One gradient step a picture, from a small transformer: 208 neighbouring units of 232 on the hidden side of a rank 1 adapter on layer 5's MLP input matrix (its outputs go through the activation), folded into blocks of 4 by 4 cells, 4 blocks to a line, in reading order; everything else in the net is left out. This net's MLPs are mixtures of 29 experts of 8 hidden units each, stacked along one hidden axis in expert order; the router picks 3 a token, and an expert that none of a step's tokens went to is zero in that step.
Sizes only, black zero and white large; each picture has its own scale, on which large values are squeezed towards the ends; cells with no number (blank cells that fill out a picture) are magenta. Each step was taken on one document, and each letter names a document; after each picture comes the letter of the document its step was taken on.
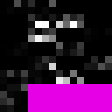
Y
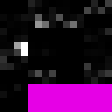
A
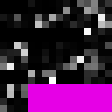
A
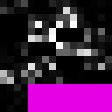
Y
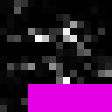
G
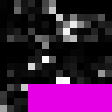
G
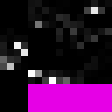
A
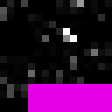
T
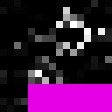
Y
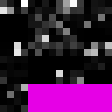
T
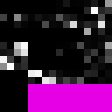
A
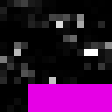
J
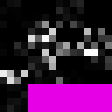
Y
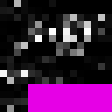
Y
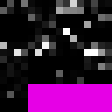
T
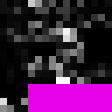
G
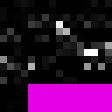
J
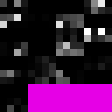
Y
